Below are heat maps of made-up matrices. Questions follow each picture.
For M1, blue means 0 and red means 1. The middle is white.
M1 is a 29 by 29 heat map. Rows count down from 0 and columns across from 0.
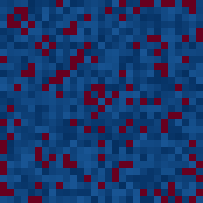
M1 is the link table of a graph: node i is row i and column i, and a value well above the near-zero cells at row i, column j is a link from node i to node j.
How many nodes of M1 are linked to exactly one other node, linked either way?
0
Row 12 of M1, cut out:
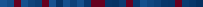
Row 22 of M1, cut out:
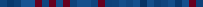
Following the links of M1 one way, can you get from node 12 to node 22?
yes
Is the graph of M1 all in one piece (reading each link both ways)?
yes
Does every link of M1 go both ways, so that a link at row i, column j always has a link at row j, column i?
yes
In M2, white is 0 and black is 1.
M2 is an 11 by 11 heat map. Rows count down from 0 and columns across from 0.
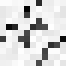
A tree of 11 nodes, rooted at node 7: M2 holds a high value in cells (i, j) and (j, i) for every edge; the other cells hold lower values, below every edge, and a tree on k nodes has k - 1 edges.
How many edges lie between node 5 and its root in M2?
2
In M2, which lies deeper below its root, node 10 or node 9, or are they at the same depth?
node 10
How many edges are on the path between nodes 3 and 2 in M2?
3
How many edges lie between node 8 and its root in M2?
1
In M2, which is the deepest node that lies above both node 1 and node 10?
4
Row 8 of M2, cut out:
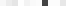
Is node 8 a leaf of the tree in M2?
yes
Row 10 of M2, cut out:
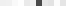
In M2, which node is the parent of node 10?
6
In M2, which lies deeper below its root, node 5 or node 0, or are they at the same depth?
node 0
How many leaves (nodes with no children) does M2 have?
8
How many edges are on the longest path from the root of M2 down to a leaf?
3
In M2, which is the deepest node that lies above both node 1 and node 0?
4
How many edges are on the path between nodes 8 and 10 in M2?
4
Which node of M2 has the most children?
4
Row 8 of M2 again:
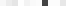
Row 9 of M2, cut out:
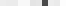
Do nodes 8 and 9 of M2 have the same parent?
yes
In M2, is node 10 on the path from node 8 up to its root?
no
